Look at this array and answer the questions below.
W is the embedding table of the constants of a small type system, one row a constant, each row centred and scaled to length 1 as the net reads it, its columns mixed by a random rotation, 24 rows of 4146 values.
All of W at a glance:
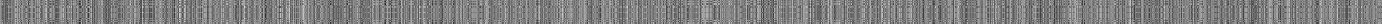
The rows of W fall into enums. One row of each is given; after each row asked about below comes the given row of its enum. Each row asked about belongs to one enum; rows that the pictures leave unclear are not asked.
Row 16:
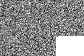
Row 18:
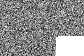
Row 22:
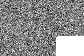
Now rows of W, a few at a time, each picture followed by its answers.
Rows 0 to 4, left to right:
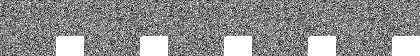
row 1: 22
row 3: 22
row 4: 22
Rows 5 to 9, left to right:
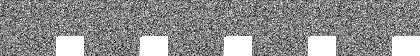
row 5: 16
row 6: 18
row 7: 18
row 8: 16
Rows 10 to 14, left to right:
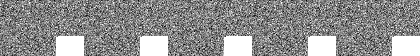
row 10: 16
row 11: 16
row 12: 18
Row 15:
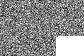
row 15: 16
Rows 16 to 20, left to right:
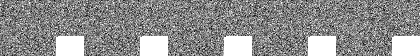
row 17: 16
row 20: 22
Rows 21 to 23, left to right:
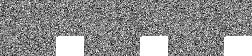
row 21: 16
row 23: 22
